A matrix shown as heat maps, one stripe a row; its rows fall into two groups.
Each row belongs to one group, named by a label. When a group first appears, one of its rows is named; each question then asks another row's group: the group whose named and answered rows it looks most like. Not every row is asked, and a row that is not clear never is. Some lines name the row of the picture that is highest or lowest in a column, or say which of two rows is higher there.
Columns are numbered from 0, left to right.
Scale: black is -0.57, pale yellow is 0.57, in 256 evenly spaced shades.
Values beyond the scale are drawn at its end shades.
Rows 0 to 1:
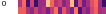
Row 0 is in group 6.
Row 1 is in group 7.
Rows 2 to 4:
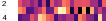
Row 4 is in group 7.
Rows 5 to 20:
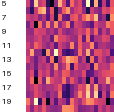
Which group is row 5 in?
6
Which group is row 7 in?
6
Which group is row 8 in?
7
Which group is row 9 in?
6
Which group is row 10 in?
6
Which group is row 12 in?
6
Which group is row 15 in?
7
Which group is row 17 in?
6
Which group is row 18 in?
6
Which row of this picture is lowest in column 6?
5
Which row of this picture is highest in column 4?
6
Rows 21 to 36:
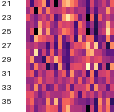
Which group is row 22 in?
7
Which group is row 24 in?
7
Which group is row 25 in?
7
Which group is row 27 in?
6
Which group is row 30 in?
6
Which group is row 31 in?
7
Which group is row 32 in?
7
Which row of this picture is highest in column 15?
30
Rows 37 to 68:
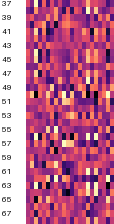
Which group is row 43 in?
7
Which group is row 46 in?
7
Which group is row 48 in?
6
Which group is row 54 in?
6
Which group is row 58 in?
6
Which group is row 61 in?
6
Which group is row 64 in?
6
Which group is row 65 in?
7
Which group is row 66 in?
6
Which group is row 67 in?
7
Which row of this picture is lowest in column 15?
50
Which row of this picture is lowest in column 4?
60
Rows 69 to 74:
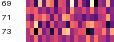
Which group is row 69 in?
7
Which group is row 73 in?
7
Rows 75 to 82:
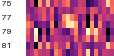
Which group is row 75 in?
7
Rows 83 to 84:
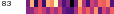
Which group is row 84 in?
6
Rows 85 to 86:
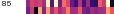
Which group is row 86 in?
7
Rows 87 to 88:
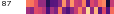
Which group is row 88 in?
6
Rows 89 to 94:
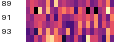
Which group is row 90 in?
7
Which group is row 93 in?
7
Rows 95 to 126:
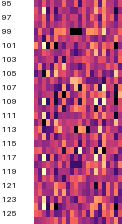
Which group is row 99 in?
6
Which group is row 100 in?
7
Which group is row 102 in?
6
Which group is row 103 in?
6
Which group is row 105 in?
7
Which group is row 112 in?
7
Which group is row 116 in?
7
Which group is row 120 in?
6
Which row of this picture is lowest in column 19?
105
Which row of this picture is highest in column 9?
106
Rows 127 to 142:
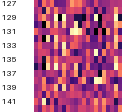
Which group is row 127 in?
6
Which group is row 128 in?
7
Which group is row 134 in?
6
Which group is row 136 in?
7
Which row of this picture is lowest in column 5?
141
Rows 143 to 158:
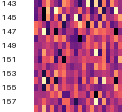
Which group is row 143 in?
6
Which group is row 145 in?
7
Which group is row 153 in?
7
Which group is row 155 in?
7
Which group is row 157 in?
6
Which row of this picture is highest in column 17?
154
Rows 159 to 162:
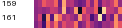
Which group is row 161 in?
7
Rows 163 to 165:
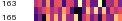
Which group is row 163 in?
7
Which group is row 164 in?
6
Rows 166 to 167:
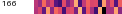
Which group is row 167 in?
7
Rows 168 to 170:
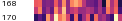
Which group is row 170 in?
7
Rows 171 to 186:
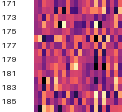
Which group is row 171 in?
6
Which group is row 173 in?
7
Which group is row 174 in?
6
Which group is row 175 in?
6
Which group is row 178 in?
7
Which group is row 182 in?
7
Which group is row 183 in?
7
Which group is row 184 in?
6
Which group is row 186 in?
6
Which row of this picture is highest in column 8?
184
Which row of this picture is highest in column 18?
176
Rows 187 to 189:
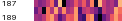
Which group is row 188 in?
7
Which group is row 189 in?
7
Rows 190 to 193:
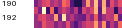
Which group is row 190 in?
6
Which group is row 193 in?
6
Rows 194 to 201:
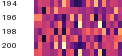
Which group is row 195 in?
7
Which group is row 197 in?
7
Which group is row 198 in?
6
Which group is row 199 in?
7
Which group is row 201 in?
7
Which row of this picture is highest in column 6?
197
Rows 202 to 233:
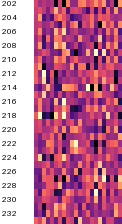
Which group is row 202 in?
6
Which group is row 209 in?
6
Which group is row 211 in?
7
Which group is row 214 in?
6
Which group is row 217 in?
6
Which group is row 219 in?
7
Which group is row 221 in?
6
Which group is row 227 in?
6
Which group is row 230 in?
6
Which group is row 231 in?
7
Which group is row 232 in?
7
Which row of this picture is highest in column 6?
228
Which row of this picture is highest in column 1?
218
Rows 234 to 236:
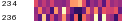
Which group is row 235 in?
6
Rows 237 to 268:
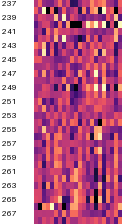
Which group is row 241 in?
7
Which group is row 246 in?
6
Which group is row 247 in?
6
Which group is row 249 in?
6
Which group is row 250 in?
6
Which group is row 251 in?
6
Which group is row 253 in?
7
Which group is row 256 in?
7
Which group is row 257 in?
7
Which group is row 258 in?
7
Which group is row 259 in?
7
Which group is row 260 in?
7
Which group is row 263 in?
7
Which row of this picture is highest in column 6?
265
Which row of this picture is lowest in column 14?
256
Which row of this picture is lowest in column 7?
266
